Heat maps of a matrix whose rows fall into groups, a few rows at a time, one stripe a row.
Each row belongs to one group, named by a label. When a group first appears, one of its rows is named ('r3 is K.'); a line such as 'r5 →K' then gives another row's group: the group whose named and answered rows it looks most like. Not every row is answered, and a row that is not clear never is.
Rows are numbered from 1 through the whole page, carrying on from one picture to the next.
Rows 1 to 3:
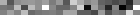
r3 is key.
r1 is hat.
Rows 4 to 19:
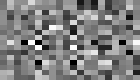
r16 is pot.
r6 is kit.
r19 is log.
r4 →key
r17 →pot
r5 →key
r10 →pot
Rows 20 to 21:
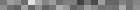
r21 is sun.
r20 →key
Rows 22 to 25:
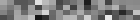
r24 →hat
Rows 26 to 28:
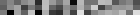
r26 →pot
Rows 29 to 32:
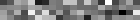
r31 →hat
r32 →log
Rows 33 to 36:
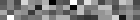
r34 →pot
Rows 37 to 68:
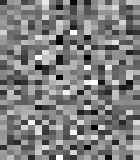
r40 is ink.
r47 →ink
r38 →ink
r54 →hat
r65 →sun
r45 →ink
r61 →hat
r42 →sun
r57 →log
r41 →sun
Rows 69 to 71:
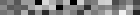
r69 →pot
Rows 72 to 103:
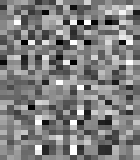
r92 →log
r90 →pot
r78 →sun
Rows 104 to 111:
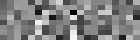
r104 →kit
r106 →pot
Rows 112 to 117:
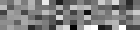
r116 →ink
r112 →ink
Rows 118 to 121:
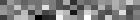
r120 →sun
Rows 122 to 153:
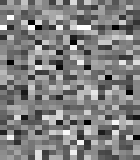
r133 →hat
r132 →log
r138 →hat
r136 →hat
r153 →kit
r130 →pot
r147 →kit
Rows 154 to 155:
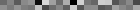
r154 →pot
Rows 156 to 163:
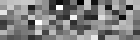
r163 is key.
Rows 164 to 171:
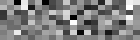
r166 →key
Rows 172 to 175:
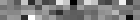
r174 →ink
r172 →sun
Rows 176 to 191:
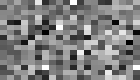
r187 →pot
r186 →ink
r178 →ink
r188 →ink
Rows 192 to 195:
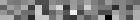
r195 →log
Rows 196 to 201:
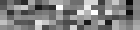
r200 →log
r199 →hat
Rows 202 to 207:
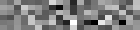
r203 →ink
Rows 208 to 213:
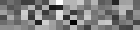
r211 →kit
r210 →sun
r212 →pot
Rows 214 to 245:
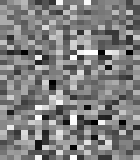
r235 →log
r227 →log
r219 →ink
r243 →pot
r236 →kit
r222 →hat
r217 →hat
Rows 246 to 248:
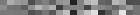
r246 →sun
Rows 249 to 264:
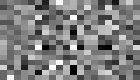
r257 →kit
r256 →sun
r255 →pot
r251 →ink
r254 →ink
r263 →pot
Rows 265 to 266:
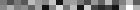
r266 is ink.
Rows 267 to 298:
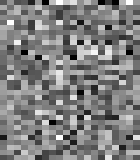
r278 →pot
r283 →sun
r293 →pot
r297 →ink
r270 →ink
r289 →log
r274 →hat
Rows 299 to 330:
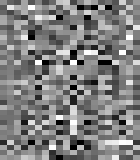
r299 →sun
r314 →pot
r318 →pot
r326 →sun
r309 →sun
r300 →key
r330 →ink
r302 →log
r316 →pot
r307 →kit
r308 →key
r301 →kit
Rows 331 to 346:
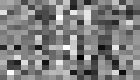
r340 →key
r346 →key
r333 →hat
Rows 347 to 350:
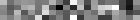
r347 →hat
